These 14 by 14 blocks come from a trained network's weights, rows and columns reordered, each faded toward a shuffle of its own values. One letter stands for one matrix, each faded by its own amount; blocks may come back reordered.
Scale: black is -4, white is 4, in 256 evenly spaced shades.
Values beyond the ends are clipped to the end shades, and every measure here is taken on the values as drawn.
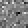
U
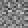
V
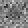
V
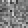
U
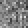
U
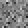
U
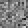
U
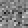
U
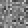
U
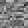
V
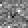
U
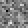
U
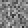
U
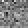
V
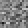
V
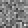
U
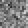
U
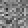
V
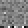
V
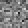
V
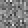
U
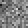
U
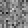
U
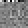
V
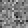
U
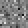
U
